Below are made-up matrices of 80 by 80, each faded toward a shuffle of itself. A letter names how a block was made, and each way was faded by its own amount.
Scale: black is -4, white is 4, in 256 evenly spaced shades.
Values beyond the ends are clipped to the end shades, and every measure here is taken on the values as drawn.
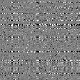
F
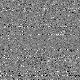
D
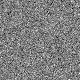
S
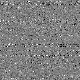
D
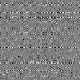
F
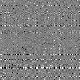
F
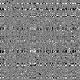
F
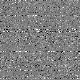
D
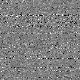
D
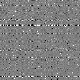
F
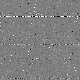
D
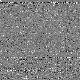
D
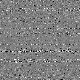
D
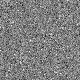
S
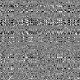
F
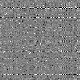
F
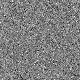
S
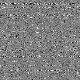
D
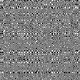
F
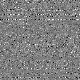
D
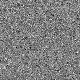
S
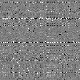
F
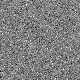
S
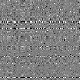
F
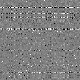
F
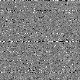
D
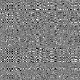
F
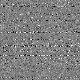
D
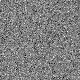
S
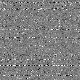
D
